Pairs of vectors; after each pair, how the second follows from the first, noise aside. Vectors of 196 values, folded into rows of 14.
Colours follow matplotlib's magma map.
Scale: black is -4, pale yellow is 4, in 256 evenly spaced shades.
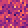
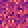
reversed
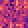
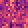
negated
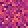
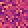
negated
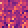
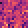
negated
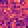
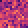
reversed
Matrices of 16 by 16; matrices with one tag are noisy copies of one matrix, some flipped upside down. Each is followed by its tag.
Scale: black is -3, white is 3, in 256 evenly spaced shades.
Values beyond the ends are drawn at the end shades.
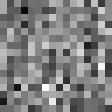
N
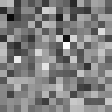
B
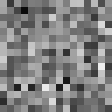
N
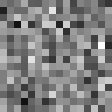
N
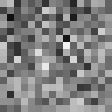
B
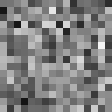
N
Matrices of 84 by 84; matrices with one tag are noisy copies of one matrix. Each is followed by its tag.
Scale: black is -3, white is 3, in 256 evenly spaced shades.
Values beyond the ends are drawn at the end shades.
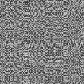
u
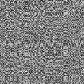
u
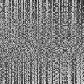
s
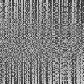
s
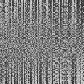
s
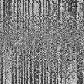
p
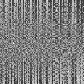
s
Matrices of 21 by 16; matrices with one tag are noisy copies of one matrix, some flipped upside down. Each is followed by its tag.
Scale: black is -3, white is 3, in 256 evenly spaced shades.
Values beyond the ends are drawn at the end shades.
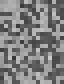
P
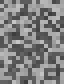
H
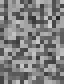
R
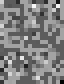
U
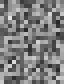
U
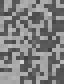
P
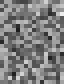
H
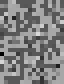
U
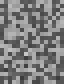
R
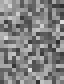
P
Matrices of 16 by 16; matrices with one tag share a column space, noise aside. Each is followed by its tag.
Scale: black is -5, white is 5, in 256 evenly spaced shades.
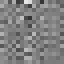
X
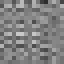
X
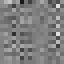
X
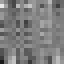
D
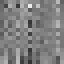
D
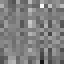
D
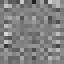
X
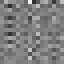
X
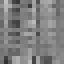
D
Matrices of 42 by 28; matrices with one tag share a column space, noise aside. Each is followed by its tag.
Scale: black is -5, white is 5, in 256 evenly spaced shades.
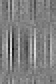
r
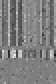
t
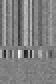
t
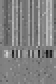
t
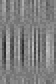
r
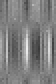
r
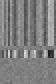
t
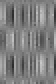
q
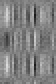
q
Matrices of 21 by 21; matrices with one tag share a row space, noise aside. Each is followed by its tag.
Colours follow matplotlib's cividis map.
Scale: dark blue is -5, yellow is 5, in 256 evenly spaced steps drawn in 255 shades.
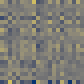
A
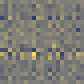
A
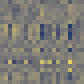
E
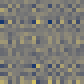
A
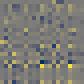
E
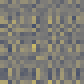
A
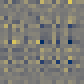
E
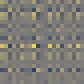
A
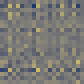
A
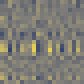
A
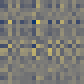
A
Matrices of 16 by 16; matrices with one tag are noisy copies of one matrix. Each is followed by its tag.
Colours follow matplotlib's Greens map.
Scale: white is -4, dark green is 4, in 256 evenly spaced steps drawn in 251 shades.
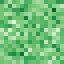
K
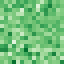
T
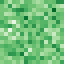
K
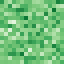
K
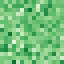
T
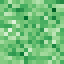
K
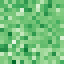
T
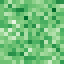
K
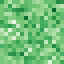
K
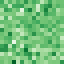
T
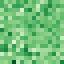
T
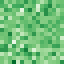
T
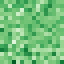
T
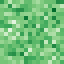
K
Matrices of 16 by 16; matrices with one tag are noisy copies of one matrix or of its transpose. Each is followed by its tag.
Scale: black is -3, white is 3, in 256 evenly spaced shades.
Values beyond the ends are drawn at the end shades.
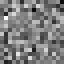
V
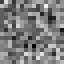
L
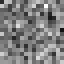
L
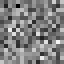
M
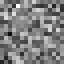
V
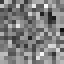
L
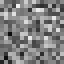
V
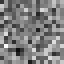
L
